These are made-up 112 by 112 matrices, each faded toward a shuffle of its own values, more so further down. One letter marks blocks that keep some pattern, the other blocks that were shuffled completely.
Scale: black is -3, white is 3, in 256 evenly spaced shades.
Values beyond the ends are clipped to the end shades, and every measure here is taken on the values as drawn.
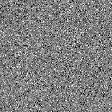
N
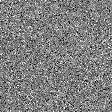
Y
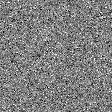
Y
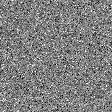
Y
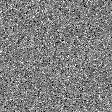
Y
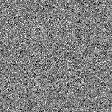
N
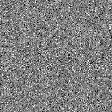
N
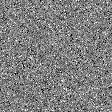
Y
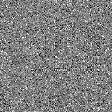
N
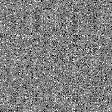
N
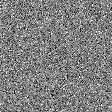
Y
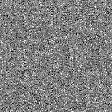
N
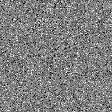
N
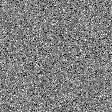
Y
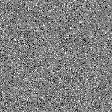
N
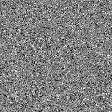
N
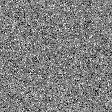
Y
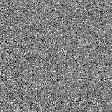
N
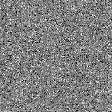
N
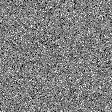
Y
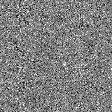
N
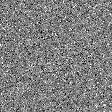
Y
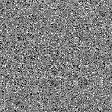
N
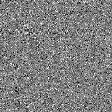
N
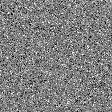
Y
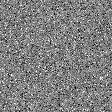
Y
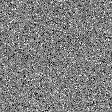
Y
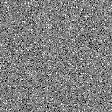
N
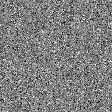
Y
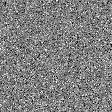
Y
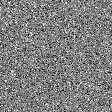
Y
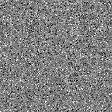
N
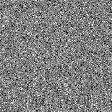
N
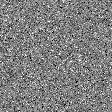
Y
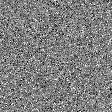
Y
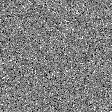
Y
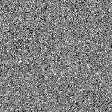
N
